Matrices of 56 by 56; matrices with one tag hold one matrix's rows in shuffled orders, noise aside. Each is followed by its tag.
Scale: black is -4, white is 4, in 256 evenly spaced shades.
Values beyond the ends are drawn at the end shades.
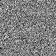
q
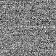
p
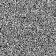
q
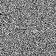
q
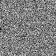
q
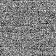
p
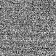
p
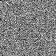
q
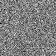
q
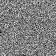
q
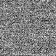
p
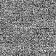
p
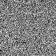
q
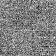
p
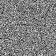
q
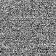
p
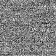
p
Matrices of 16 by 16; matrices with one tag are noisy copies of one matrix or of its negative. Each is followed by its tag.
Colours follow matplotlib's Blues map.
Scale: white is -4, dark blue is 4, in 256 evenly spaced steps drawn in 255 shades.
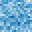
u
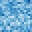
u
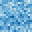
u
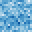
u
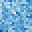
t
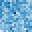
t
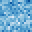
u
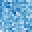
t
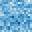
u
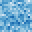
u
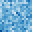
t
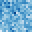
t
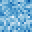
u
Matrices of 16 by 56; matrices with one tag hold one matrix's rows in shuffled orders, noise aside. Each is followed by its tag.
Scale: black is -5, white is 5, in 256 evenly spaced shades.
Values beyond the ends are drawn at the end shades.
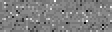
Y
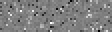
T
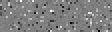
T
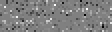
Y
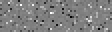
T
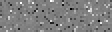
T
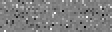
Y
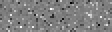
T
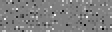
Y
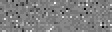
Y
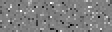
T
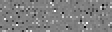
Y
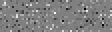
Y
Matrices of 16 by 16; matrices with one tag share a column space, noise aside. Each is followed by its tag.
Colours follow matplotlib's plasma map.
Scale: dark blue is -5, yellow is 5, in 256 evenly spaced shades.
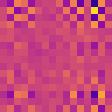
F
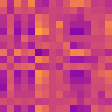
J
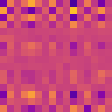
F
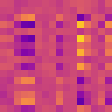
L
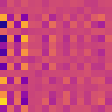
L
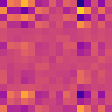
F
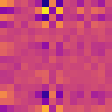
F
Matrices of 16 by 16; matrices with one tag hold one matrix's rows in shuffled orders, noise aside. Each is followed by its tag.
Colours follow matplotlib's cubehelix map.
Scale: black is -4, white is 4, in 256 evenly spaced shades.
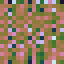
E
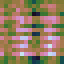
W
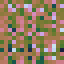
E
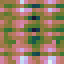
W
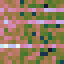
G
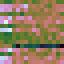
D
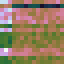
D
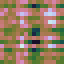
W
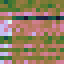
D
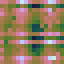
W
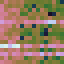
G
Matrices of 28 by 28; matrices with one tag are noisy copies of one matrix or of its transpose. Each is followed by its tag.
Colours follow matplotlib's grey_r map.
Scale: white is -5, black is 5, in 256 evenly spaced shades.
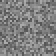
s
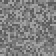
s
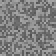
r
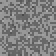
r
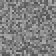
s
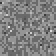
r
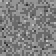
r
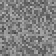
s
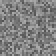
r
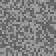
s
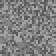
s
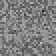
s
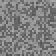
r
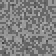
s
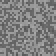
s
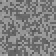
r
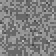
r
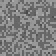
r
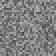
s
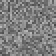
s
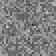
r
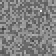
s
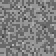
s
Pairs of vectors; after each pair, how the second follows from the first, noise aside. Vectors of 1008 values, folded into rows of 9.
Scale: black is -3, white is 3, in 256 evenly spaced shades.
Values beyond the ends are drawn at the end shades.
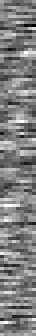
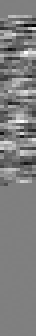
partly zeroed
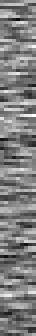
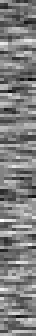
reversed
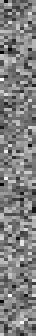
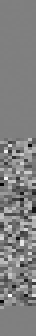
partly zeroed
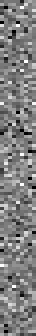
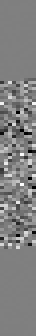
partly zeroed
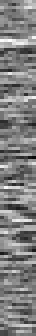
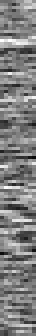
copied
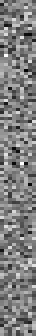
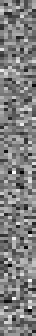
reversed
